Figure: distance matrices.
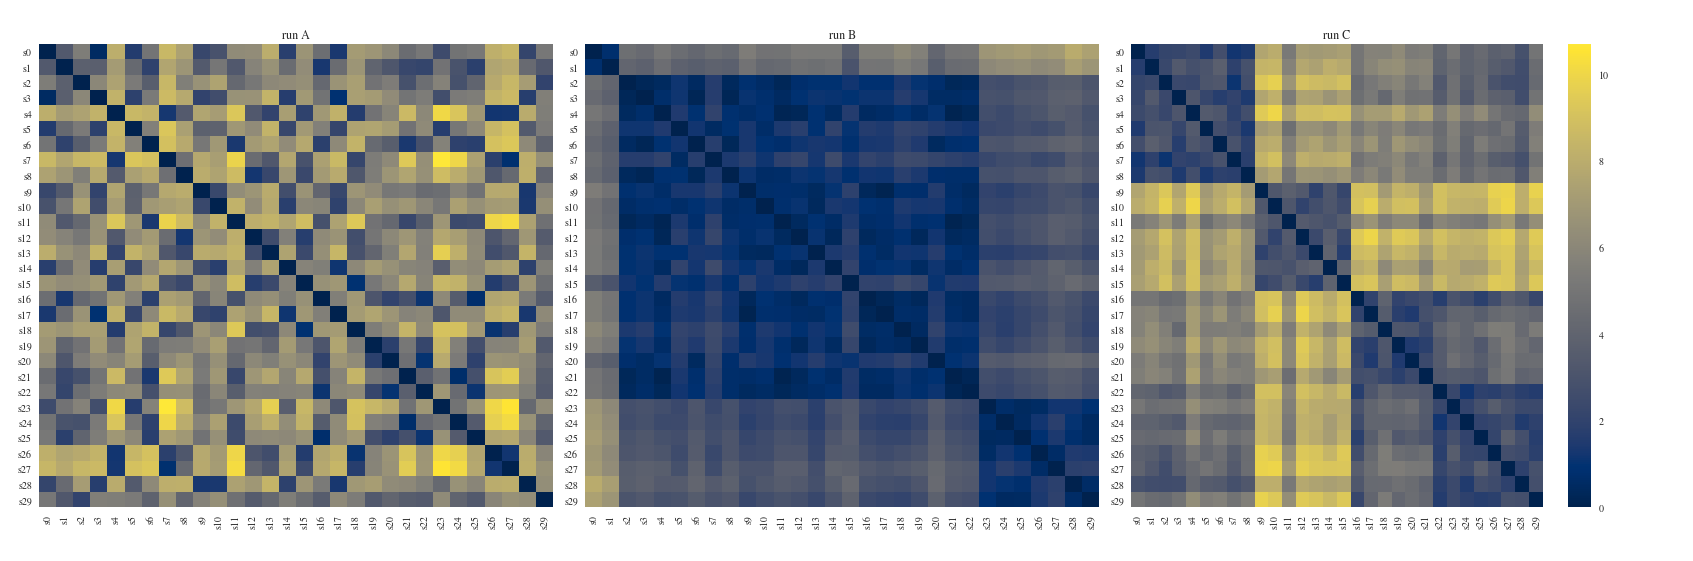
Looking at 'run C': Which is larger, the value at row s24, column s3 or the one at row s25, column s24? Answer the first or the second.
the first
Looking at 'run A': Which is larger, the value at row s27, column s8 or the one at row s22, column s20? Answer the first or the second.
the first
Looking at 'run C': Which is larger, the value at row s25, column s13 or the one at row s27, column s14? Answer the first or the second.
the second
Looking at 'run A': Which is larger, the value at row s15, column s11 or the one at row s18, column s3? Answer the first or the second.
the first
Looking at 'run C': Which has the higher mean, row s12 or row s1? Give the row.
s12
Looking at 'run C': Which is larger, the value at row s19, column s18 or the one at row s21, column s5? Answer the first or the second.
the second
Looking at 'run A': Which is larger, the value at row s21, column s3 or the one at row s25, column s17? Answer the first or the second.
the second
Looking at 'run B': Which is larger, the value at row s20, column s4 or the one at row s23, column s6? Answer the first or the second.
the second
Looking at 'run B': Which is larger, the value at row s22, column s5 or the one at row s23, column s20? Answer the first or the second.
the second
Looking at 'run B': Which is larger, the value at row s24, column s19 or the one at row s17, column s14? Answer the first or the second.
the first
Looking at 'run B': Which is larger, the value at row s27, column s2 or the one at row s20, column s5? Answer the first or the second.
the first
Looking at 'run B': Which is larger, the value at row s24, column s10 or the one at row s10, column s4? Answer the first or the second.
the first
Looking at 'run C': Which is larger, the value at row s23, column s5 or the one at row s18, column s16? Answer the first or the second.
the first
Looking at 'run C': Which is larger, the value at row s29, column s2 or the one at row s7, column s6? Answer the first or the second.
the first
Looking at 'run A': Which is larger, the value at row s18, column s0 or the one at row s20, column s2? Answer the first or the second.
the first
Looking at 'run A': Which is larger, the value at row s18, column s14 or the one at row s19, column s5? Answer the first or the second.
the second
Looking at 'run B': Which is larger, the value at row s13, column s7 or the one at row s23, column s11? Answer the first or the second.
the second
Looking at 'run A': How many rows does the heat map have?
30
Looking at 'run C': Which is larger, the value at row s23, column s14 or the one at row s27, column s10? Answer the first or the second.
the second
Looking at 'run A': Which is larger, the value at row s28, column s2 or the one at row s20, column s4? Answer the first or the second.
the first
